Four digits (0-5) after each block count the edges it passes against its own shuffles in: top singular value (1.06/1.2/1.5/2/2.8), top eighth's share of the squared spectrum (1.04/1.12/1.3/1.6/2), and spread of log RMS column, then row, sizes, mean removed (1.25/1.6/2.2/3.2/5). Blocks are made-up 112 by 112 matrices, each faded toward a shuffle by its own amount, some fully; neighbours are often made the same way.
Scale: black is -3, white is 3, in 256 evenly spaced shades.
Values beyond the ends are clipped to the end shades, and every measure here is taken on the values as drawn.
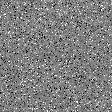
0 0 0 0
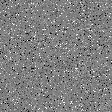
2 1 0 0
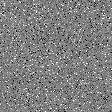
0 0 0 0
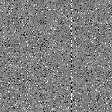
4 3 2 0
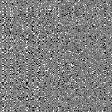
5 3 3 2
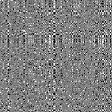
5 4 3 3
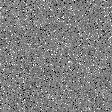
3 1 0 0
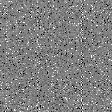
4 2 2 1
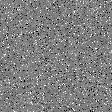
0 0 0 0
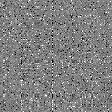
4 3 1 1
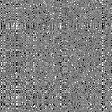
5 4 3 3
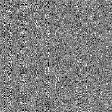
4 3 4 1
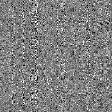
3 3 4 1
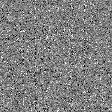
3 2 2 0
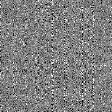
3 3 4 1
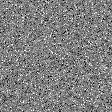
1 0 0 0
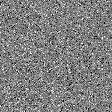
1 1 0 0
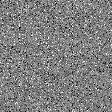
2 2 1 0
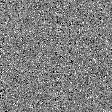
2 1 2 0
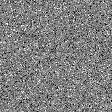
0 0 0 0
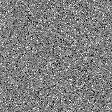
1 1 0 0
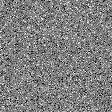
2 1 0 0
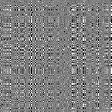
5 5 4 4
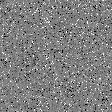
0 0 0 0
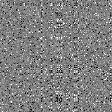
4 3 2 2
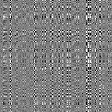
5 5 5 4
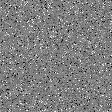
0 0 0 0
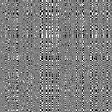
5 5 4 4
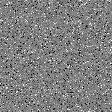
2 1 0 0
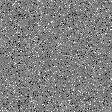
2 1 0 0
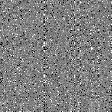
4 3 2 1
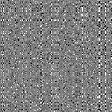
5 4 3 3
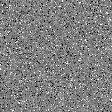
3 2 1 0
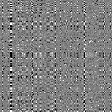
5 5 4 3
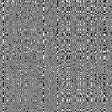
5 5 4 3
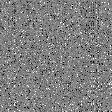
3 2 1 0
